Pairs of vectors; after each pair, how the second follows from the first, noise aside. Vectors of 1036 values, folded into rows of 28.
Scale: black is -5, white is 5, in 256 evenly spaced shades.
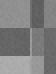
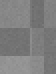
shrunk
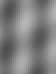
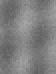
shrunk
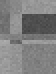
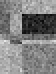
scaled up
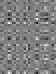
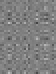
shrunk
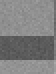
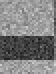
scaled up
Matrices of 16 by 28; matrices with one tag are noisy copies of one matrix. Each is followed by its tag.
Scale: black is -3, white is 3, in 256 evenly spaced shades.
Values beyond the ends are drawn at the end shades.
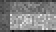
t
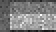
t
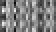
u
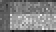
t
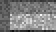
t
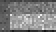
t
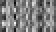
u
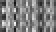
u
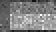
t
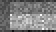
t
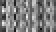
u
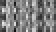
u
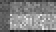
t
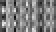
u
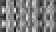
u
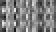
u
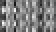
u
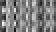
u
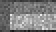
t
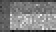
t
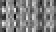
u
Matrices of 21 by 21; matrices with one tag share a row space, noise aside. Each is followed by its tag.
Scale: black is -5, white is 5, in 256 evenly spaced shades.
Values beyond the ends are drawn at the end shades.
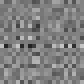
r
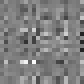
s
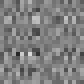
r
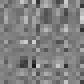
s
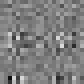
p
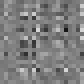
s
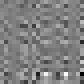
s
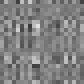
r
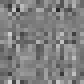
p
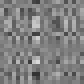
r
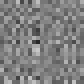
r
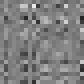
s
